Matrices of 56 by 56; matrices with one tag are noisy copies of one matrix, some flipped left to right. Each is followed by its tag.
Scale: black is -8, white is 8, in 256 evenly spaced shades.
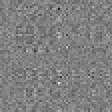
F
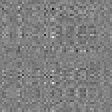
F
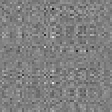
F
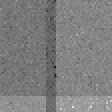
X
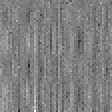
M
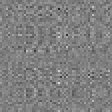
F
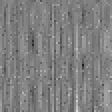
M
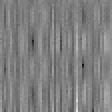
M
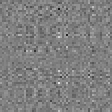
F
